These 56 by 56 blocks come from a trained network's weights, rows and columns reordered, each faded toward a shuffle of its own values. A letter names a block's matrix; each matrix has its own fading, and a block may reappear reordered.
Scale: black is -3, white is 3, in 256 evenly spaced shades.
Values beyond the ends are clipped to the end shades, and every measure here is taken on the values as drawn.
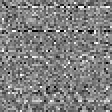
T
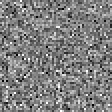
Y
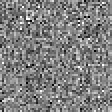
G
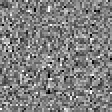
G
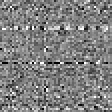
T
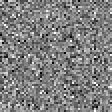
G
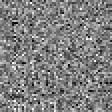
Y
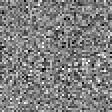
G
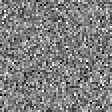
Y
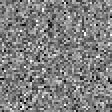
Y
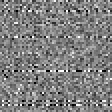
T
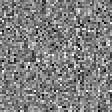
Y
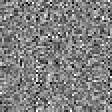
G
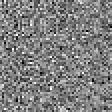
G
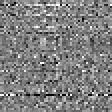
T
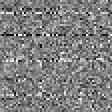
T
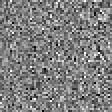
G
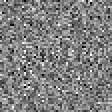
G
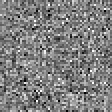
G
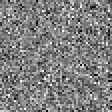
Y
